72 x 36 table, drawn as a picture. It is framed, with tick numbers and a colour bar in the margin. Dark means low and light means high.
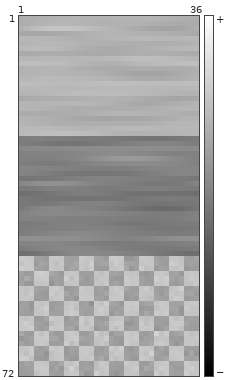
The table splits into 3 rows of 1 panel. Panel 1,1: high, streaked across, faint in contrast. Panel 2,1: middling, streaked across, faint in contrast. Panel 3,1: high, checkered.
